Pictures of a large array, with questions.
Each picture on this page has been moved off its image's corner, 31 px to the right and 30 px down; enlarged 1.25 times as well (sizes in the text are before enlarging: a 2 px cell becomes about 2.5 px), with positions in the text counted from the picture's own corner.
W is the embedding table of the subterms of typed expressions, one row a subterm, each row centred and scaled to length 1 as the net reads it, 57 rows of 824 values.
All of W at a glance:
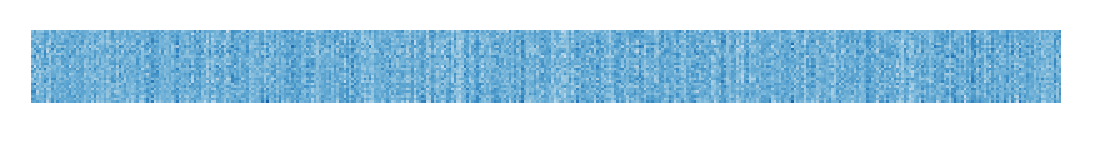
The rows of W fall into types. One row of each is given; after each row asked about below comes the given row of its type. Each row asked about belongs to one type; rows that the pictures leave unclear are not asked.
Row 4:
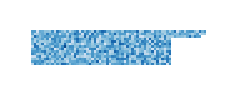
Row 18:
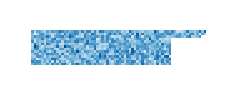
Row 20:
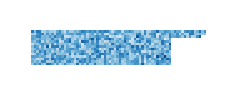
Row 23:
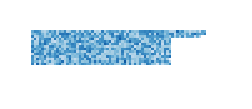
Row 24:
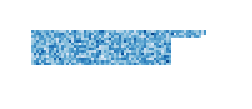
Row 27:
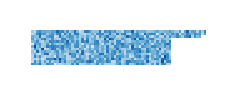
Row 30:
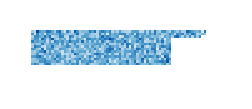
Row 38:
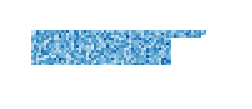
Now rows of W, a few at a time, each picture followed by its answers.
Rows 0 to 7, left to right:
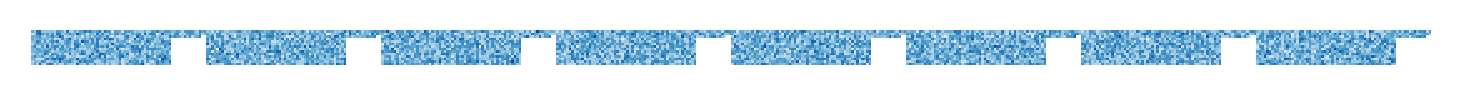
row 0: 20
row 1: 38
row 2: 4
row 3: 27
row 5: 38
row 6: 27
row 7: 38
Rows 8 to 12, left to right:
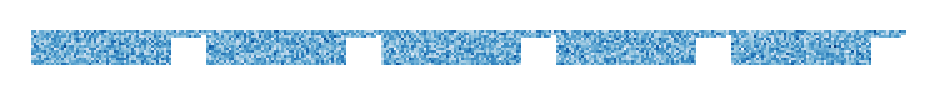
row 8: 4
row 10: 24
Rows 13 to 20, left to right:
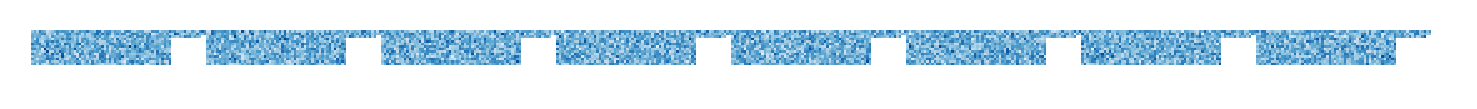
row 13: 27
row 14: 30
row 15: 24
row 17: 30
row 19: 30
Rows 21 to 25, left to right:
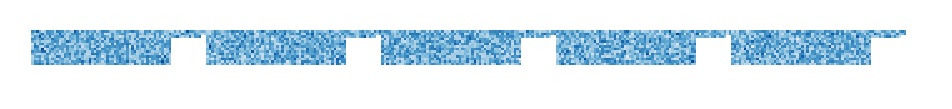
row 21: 4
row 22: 27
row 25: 27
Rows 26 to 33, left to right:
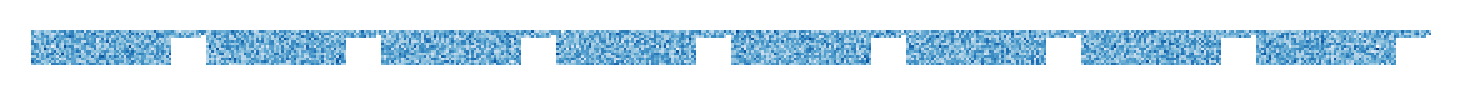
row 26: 18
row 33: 20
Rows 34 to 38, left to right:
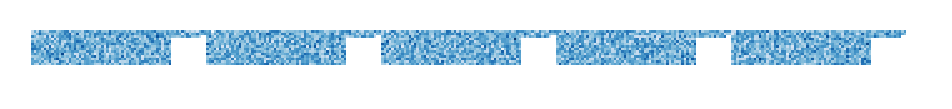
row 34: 23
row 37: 4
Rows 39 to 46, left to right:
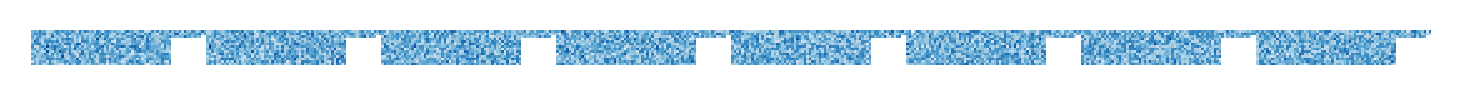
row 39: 27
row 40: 27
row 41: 4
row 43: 20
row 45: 23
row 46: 24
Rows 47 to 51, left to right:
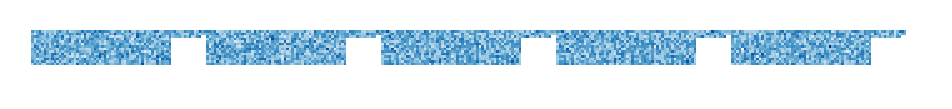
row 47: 20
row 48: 23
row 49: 4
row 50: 4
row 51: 20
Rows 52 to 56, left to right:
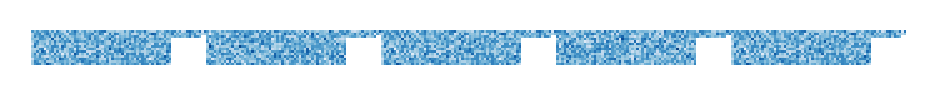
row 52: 24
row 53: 18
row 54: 24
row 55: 23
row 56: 24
